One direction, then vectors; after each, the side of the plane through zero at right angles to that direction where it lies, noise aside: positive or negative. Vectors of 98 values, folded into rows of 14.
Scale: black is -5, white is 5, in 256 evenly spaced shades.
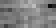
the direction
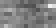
negative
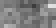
negative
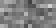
negative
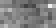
negative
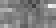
negative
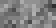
positive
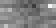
negative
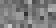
negative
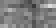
negative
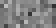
positive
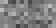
negative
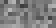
negative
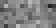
positive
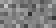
negative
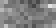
negative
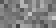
positive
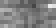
negative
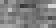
negative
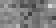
negative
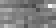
negative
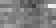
negative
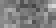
negative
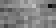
positive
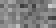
negative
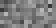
positive
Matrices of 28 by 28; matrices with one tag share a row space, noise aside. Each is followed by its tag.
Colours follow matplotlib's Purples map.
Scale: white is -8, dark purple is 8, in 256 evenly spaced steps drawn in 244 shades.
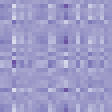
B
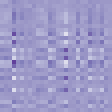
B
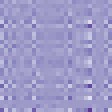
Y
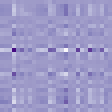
B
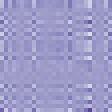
Y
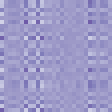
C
